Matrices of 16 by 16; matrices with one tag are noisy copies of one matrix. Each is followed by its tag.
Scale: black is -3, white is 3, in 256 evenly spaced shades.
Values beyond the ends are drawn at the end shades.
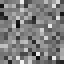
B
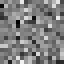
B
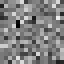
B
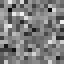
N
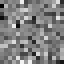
B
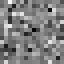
N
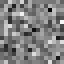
N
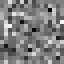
N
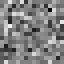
N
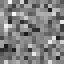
N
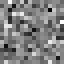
N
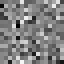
B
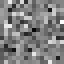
N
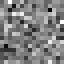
N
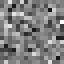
N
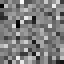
B
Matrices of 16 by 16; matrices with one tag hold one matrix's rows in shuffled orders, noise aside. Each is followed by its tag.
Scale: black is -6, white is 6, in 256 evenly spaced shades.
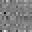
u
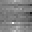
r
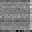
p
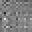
u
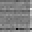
p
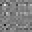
u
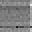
p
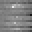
r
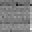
p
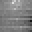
r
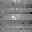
r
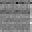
p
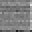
p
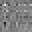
u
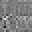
u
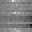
r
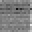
p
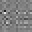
u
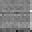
p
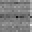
p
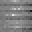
r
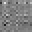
u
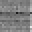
p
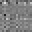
u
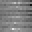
r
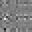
u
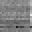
p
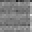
p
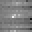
r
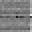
p
